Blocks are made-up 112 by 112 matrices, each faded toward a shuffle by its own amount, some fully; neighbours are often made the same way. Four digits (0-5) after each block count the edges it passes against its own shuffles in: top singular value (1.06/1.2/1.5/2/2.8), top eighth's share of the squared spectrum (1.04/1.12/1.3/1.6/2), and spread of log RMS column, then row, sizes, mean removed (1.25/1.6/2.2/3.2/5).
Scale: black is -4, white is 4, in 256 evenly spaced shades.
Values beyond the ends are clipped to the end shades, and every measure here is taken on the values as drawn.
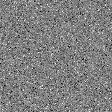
0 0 0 0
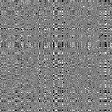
5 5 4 3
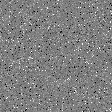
0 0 0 0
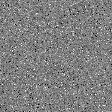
1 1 1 1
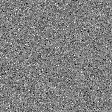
0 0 0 0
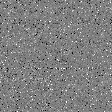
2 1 1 1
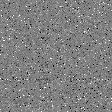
1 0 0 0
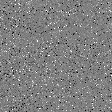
1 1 1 1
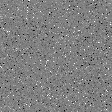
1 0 0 0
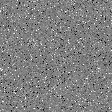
0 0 0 0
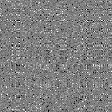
5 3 2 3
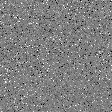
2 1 0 0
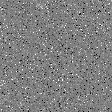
2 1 0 0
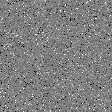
2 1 0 0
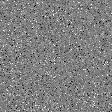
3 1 0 0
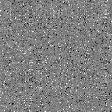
4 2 1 1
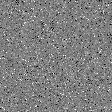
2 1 0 0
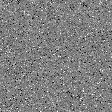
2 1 0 0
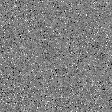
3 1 0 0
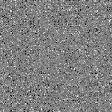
4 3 2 2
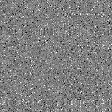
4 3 1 1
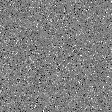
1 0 0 0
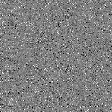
4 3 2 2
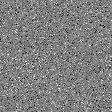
2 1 0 0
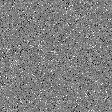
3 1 0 0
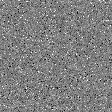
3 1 0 0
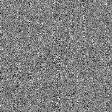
1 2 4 0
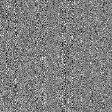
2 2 4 0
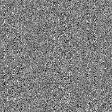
1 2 3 0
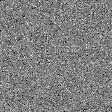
0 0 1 0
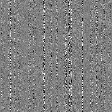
3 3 4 0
